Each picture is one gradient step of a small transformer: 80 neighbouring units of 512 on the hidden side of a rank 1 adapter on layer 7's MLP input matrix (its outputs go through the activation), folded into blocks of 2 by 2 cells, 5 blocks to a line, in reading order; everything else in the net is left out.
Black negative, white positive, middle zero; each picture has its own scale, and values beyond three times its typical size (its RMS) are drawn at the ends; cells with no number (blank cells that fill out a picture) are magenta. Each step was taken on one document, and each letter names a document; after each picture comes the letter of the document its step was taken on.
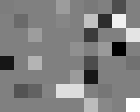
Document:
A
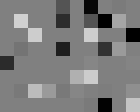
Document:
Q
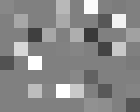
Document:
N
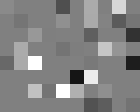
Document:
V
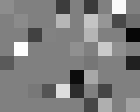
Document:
V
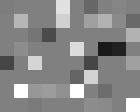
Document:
A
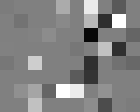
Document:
A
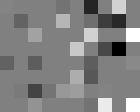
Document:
A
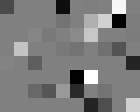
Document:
V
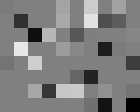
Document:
N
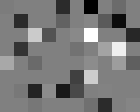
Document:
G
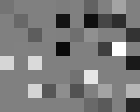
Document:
N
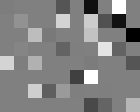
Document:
V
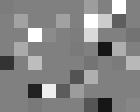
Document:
G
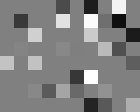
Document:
V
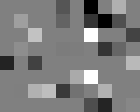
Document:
Q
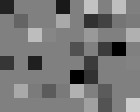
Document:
A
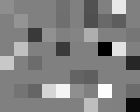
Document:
N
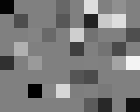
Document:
G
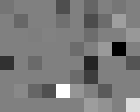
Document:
A
